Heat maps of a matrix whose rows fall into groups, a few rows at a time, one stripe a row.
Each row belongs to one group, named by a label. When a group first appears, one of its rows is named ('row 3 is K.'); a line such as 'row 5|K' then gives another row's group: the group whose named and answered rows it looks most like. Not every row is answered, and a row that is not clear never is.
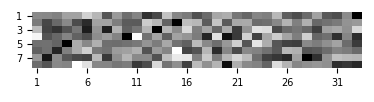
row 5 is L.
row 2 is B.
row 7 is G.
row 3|G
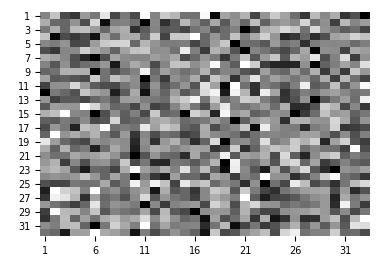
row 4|G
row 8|G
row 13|G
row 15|B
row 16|B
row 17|L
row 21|B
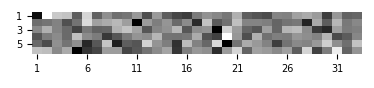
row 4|L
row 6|B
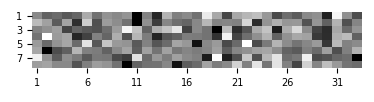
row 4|G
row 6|G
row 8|B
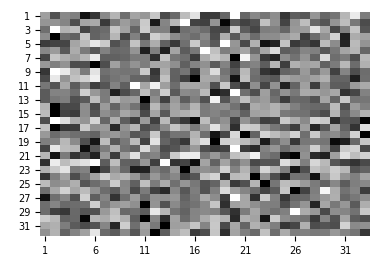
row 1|G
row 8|B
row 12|L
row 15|G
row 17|G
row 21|G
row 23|B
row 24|L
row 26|B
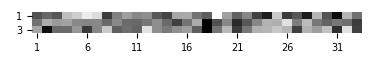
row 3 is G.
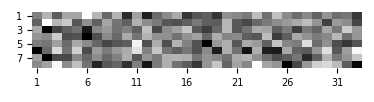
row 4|B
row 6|L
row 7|G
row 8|B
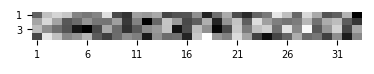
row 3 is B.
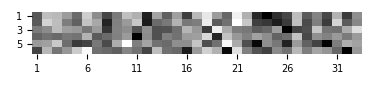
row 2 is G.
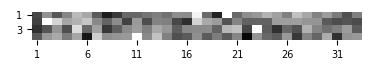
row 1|L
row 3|L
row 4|L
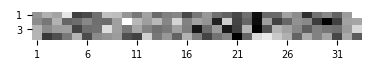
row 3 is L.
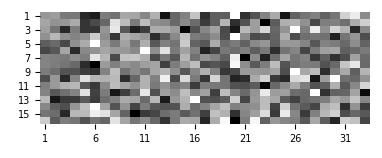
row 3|B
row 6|L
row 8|G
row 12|L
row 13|G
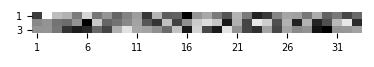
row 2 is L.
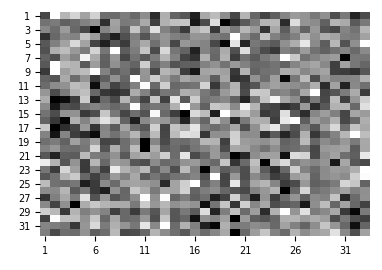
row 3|B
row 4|L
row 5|L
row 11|L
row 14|G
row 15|B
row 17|G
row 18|G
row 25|G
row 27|L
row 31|L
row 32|B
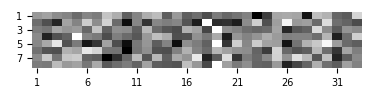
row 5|B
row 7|L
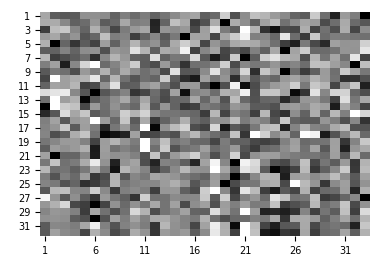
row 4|B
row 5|G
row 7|G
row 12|B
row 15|L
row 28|B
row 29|G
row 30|B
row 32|G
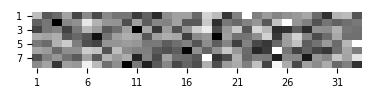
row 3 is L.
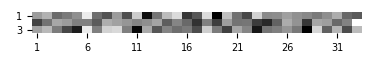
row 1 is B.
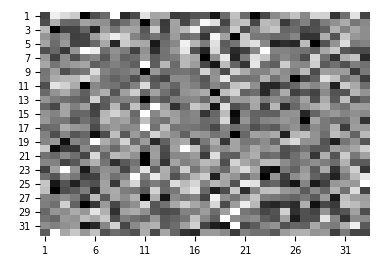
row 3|G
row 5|G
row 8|L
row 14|B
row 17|L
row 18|B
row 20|G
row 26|G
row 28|G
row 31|G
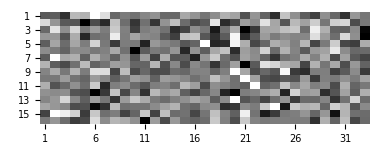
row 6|B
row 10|G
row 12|B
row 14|B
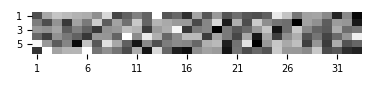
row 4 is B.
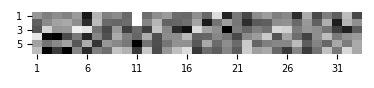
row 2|L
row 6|G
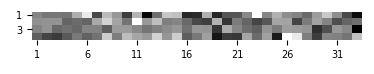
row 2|L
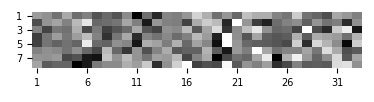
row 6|B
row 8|G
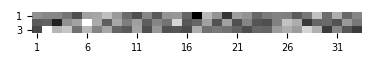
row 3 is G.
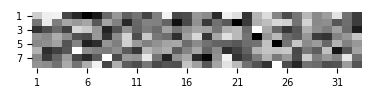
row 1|B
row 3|L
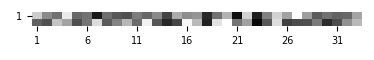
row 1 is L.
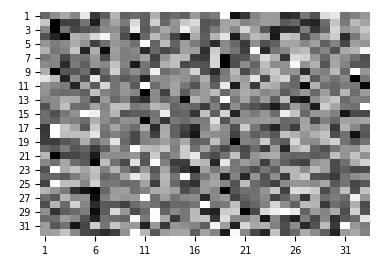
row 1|B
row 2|G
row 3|G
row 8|B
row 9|G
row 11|L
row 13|B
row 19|B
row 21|G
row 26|B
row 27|L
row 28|L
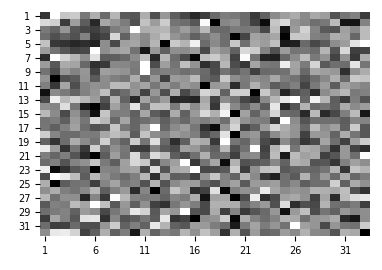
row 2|L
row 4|B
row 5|G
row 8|L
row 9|L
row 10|G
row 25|G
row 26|B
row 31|B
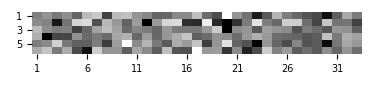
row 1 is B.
